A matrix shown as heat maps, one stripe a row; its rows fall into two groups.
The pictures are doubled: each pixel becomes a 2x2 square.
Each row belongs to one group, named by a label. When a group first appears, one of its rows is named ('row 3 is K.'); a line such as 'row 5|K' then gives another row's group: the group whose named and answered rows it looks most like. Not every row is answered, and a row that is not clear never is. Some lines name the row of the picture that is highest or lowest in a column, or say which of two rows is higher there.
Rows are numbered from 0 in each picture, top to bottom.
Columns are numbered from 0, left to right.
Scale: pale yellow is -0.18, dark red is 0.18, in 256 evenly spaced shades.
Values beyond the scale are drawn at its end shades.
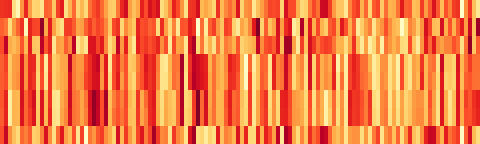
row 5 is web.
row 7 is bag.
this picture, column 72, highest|2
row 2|bag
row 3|web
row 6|web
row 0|bag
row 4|web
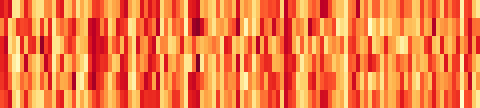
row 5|bag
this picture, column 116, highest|3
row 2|web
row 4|bag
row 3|bag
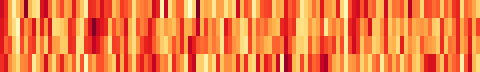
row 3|bag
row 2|web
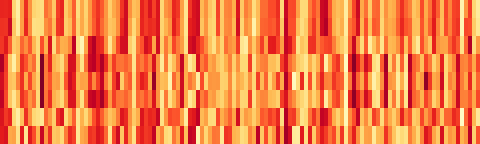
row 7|web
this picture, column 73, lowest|4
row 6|bag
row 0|bag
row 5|web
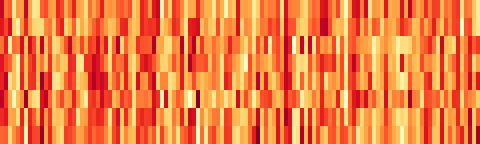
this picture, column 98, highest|5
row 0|bag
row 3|web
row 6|web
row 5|bag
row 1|bag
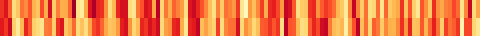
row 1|bag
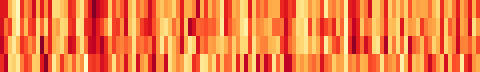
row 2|web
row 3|bag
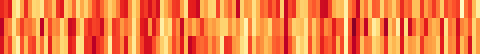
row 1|web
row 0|bag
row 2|web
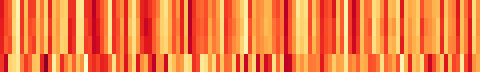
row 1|web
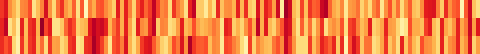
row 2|web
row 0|bag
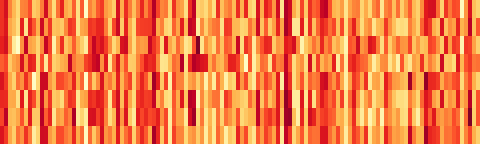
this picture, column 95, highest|3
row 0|bag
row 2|bag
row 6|bag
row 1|web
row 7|bag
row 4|bag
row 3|web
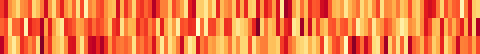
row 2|web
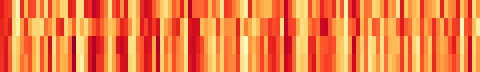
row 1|bag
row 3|bag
